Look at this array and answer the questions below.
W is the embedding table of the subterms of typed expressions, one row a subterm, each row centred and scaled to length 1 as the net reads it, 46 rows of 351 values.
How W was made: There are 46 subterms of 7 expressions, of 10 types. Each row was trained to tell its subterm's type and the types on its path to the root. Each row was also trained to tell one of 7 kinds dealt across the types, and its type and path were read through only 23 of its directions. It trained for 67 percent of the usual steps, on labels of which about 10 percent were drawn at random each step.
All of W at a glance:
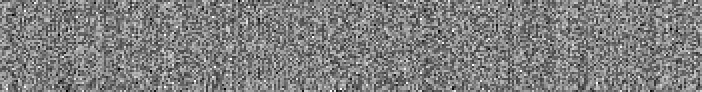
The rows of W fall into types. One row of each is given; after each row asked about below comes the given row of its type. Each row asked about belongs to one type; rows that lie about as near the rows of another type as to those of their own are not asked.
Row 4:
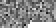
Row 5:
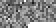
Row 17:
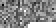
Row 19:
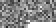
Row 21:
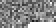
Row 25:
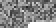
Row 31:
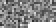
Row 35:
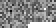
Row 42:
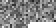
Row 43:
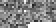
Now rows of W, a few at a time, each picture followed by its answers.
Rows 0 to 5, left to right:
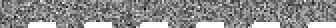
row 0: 35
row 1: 43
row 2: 17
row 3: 25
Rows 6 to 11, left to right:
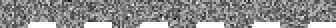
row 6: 43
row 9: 5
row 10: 43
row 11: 35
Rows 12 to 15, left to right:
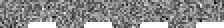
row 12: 19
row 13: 31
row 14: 31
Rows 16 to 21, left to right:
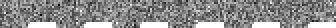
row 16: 35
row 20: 31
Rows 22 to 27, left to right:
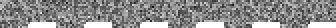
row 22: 25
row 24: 5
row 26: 25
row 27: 35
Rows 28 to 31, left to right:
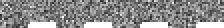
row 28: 43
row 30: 4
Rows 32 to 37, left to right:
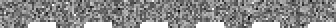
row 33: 31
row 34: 5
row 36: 17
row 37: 17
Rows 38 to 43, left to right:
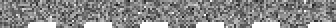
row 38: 25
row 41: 25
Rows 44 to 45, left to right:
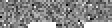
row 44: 43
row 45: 5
